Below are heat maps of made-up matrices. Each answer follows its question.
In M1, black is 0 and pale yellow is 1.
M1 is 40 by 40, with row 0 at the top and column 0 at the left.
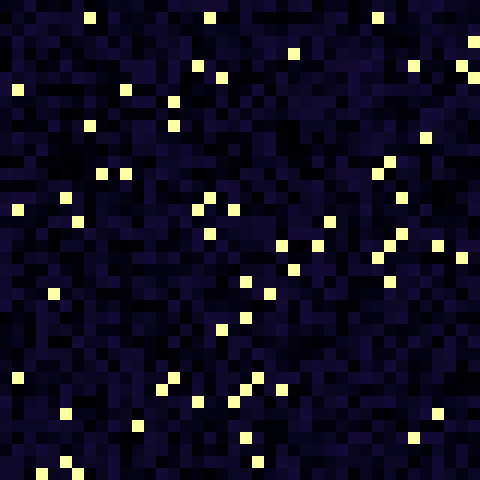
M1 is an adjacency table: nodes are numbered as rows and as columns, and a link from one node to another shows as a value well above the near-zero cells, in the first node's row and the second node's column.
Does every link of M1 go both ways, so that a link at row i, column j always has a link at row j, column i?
yes
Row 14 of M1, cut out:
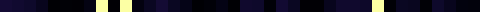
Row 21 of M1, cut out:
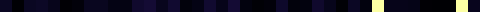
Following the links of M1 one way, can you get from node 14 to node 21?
yes
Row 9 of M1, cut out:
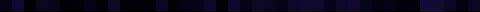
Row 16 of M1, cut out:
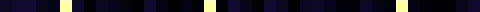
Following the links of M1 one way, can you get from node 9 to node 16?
no
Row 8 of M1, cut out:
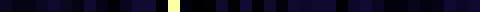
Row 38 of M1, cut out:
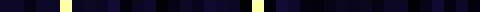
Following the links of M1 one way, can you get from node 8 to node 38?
yes
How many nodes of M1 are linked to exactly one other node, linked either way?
9
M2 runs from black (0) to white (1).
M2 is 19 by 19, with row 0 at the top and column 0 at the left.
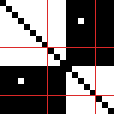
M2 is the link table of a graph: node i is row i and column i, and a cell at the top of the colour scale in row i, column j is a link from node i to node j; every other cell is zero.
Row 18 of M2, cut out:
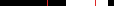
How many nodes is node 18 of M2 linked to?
7
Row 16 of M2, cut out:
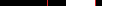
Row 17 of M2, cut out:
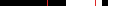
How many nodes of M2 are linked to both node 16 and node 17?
6
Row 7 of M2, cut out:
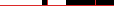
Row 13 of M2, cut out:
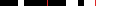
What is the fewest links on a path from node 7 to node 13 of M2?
2
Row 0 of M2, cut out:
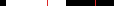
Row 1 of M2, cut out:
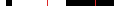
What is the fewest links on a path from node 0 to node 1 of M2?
1
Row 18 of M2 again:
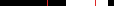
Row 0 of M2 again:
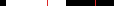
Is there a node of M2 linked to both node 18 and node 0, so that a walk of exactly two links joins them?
no
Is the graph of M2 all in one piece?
yes
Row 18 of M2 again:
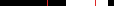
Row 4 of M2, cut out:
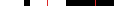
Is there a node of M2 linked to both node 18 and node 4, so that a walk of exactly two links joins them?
no
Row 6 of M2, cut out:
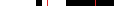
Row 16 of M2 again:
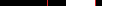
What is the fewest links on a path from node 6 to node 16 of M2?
3
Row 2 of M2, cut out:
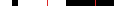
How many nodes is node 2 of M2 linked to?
10
